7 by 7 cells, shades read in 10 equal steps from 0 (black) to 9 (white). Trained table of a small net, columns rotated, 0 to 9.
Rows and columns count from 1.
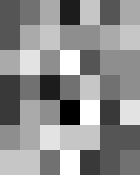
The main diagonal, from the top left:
3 6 5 4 9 3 4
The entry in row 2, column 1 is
3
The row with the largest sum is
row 3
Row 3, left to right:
6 8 5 9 3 5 5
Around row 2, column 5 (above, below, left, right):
7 3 5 6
